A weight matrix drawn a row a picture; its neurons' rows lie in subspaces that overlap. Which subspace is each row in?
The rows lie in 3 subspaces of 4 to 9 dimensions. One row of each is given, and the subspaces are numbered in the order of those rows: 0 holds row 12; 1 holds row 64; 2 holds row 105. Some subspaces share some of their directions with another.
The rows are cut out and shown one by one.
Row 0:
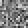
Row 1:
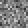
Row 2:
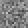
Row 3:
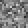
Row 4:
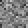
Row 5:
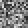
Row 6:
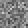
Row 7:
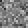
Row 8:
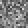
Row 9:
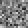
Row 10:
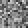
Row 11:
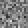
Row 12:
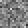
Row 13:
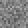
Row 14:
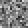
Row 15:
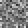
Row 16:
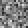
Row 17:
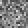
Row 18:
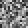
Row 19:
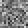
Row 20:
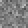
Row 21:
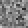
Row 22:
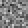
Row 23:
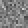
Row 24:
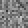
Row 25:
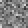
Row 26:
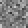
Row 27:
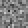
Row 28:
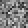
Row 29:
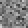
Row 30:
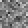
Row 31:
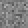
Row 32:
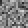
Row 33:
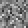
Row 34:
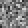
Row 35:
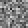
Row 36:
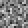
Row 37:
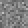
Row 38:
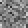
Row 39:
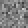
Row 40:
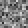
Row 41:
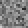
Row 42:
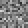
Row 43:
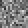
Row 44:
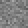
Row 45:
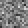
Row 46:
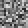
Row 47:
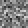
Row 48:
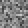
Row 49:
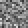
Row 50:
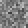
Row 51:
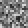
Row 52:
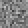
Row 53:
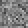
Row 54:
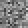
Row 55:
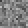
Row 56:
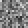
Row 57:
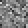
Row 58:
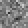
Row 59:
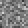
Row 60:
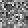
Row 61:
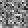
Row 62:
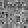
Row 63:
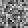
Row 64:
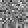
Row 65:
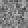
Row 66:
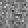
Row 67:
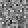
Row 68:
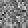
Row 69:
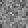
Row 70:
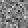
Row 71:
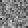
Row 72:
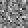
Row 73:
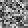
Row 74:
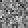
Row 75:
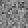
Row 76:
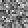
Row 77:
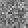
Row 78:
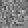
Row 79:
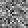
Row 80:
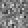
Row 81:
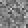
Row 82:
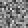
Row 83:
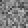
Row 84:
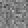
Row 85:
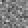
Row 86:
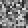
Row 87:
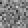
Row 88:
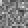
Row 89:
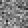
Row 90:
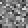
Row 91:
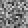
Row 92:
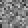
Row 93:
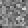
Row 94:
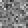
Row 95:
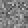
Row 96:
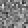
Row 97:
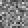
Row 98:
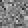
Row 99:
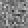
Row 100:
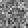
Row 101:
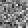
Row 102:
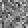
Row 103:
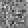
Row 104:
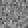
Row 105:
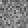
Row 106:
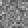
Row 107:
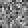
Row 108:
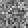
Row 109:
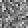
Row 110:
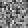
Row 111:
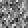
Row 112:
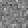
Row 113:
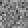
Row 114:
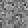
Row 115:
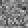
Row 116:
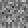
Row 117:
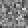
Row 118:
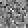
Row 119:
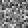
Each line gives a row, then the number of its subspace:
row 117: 2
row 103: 0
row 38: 2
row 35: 0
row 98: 0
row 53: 1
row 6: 0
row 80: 1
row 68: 1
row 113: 2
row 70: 1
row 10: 1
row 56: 1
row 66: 0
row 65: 2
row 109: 1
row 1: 2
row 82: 0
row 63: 1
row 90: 0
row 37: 2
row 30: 1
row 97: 2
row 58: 1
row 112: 1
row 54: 1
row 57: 0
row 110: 0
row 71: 1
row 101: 1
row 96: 1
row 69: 0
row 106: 2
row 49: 1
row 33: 1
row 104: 1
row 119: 1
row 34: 0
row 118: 0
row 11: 1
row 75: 2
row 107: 0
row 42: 1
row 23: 0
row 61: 0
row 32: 2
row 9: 1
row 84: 0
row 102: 1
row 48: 1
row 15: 1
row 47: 1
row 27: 1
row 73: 1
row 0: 1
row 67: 1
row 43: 0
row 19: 1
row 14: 0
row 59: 2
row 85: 1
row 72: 1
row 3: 1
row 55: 0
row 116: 1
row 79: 1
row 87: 2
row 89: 1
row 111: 1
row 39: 2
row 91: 2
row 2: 0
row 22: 1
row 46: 1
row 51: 1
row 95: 0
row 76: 1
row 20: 2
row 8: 2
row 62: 1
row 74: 1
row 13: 2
